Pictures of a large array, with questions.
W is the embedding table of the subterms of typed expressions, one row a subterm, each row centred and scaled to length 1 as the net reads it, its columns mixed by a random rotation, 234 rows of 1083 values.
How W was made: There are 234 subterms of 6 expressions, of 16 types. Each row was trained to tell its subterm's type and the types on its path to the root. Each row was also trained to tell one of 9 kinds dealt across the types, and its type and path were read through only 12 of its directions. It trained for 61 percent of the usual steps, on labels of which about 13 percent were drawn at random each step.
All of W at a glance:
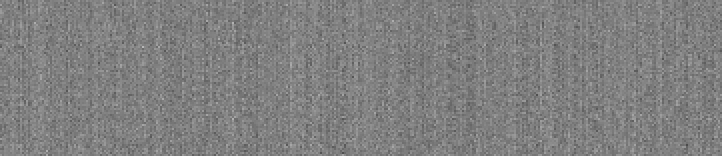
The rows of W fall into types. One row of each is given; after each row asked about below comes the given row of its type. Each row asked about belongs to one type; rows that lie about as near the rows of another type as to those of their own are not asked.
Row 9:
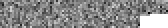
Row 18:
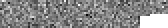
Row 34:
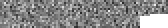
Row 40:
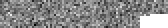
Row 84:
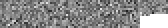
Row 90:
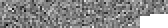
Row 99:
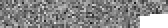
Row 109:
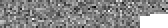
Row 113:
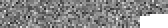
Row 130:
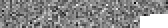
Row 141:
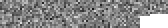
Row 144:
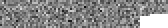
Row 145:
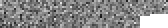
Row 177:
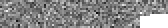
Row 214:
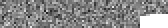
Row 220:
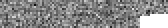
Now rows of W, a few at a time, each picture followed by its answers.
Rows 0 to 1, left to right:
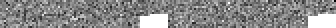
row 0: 109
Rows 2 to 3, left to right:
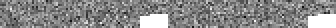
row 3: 177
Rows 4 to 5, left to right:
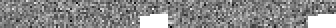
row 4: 99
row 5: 9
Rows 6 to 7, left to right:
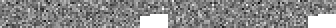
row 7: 18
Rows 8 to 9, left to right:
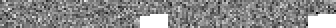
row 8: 130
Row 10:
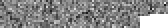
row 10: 99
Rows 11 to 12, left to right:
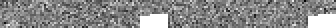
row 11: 84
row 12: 18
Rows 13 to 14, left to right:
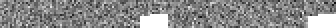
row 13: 145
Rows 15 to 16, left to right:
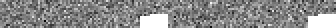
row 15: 130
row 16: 109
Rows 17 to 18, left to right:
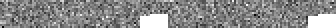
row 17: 9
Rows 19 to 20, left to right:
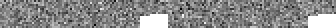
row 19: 144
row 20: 145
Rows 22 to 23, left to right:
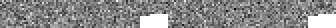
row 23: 90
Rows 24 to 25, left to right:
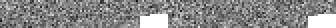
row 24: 90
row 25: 34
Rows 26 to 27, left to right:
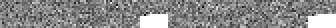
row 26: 113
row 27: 141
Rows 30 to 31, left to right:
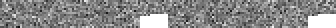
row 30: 130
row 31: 113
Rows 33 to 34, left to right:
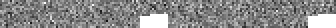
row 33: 99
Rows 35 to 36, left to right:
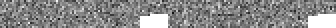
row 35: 177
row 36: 145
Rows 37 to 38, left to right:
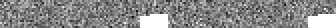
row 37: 220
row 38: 113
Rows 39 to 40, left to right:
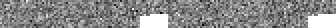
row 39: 220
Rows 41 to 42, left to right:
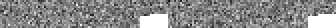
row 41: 113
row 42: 220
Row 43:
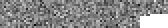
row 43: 40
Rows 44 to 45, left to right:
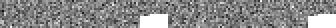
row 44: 9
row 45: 214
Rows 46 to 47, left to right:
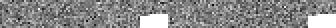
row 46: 141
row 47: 214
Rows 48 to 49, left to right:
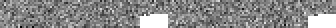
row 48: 84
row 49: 40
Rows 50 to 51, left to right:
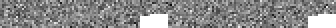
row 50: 9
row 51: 84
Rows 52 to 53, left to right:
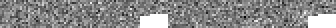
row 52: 144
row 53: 177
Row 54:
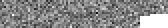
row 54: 130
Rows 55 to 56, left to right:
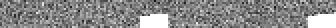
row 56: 113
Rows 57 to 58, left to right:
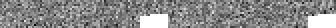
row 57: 40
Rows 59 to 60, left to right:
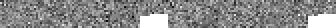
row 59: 220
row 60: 84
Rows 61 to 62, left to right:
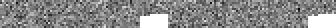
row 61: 113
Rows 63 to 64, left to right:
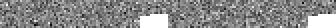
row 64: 130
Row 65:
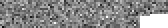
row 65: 9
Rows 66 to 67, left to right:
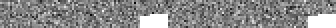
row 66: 99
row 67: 144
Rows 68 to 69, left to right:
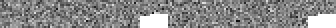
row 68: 109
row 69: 144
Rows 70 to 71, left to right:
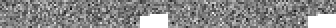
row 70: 144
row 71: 144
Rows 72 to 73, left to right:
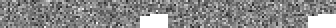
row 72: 40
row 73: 141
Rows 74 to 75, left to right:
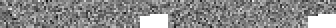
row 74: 130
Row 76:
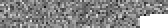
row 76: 113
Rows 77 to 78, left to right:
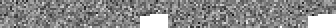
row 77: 113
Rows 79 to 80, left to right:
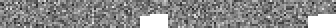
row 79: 18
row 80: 9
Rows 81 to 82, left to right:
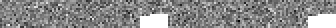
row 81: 84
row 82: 144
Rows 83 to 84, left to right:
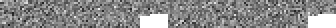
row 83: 141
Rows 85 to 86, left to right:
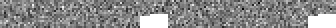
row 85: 34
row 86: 18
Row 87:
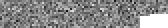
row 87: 99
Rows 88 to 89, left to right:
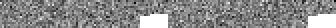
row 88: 220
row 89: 220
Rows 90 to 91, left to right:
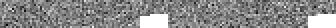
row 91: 214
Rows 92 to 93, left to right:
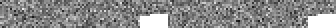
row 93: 144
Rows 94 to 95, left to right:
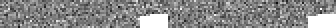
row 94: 113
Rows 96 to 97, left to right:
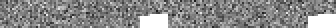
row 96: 99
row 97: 34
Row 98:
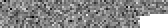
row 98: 144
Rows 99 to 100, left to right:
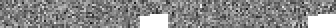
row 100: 34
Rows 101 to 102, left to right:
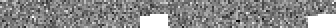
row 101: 130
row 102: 144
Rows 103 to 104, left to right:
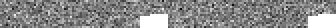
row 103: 177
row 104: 84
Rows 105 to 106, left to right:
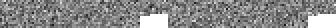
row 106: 40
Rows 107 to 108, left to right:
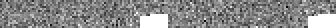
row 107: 40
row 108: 214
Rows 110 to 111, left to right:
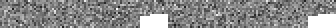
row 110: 40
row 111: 130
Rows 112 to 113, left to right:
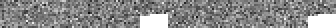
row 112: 9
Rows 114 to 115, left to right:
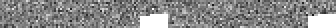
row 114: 99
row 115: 214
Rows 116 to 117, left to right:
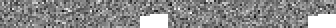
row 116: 113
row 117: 18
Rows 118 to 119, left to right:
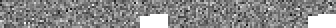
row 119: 144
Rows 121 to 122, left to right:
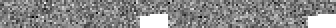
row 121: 99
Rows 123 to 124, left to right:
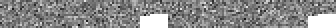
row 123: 141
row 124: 113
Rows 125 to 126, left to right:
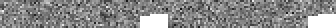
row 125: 84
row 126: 90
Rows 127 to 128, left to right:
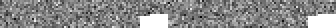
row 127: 130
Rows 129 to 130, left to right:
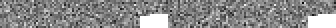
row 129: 34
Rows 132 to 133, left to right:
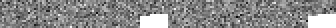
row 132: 130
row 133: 18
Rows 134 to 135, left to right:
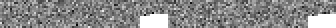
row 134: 113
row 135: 130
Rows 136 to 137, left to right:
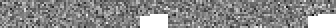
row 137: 214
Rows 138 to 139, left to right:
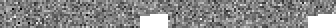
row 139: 99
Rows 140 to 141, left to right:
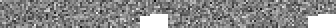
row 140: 141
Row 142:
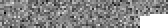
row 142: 145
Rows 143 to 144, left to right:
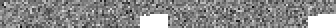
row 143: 84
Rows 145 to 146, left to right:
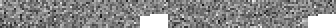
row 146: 130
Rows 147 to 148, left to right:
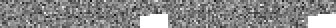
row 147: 177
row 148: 99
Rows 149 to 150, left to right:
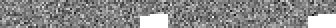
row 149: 109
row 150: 113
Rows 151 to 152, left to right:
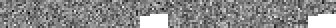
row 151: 34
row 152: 9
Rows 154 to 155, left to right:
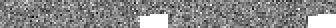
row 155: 214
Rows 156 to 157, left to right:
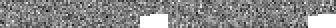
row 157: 34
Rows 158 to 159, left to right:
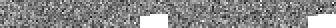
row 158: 145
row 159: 99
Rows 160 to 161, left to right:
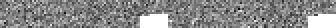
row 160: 109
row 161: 144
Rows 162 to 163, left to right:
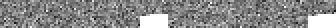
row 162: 214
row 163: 9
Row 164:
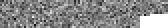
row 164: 130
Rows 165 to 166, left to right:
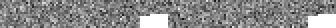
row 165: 144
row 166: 130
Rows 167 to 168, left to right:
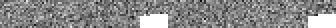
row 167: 220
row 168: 90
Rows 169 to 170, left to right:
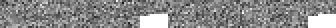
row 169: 109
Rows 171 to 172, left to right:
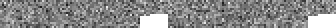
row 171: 84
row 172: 145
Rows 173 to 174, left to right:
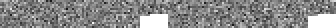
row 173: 90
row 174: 141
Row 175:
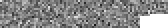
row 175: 141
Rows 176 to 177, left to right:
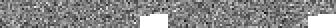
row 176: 84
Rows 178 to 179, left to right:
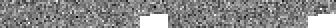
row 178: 177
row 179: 99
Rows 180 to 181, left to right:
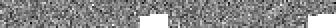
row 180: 99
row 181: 9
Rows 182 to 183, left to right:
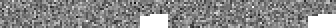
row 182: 9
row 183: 90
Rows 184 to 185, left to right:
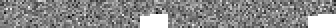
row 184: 18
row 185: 34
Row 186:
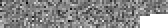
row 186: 144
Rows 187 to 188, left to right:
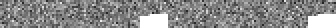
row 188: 109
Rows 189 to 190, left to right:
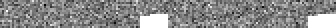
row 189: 9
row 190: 109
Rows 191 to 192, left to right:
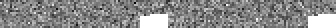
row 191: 34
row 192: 84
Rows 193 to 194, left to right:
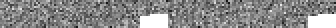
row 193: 220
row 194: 9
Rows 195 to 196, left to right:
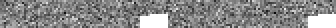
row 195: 109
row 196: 130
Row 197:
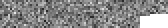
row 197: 99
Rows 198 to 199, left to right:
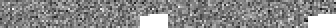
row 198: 99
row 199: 141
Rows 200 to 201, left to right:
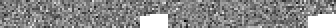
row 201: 99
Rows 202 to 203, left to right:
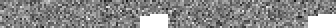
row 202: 84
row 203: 220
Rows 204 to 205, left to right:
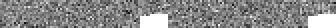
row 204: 84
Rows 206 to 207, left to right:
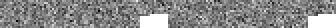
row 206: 144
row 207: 90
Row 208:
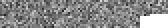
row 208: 113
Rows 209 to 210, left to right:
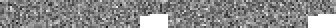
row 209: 9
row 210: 141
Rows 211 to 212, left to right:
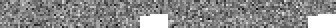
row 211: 40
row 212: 109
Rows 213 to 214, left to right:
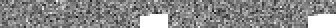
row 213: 177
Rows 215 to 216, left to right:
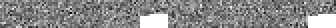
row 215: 109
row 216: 34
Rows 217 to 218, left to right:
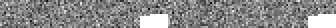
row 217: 177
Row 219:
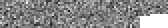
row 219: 130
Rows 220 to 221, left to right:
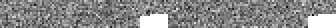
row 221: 113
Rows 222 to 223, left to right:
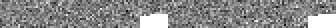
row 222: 84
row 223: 177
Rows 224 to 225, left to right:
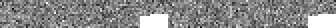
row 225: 84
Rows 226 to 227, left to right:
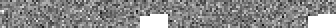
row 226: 220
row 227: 145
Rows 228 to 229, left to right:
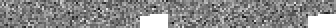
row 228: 177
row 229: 40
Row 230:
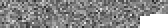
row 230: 84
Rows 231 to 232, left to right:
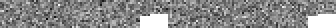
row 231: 141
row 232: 141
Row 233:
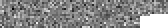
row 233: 145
